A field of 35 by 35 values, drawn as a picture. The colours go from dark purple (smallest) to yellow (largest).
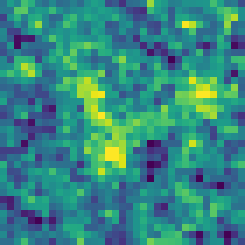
Ninth with the highest average: centre. Mirror symmetry: none. Grain: blotchy.
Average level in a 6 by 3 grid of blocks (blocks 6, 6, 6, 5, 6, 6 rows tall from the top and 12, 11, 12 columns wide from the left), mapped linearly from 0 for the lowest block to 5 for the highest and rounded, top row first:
212 / 322 / 055 / 052 / 111 / 011
